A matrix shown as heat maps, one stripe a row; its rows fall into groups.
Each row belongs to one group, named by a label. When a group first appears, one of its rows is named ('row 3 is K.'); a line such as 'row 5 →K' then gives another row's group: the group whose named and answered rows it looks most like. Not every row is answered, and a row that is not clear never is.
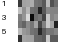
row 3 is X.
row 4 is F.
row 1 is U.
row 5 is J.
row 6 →U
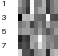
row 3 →U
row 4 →X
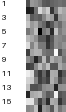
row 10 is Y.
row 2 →Y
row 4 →J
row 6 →J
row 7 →J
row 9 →F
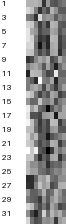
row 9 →Y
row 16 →J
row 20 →J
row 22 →J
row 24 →J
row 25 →J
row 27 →Y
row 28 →F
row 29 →F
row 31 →F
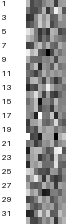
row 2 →F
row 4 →Y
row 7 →Y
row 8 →J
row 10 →X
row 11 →F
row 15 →X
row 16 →X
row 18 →U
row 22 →U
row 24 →U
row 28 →J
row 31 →Y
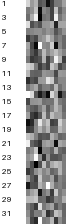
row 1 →J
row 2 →X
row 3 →X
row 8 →F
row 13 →X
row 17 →F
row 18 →Y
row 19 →Y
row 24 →F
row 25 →Y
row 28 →X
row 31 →F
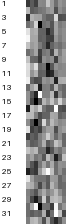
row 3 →U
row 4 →X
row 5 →J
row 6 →J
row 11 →J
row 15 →F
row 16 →U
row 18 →F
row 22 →J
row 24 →F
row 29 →F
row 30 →X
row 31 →F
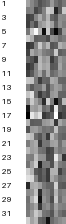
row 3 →Y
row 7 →Y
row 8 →U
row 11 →Y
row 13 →F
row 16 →U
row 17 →U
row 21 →X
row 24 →X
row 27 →U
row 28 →X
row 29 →X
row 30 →X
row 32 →J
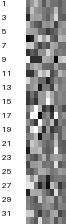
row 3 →U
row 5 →J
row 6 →Y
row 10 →U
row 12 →J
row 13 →X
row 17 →X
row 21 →U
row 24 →U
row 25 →Y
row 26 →J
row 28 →U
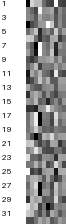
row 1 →U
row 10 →X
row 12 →Y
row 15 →J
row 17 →X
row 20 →F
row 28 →X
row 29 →U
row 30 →J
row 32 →Y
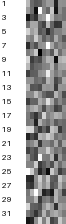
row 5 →J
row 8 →X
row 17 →F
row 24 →X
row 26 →Y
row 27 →Y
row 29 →X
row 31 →F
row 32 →Y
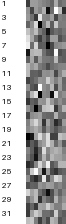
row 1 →U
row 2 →F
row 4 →X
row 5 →J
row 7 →J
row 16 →F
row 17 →U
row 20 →Y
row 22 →F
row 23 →F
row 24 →Y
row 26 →F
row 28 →J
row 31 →U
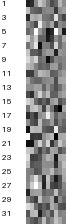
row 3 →U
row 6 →J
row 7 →X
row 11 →Y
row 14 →Y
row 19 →U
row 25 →F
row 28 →U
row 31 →X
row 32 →F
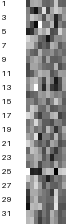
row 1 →U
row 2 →F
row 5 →Y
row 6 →J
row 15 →F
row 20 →X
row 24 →X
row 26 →J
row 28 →U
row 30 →U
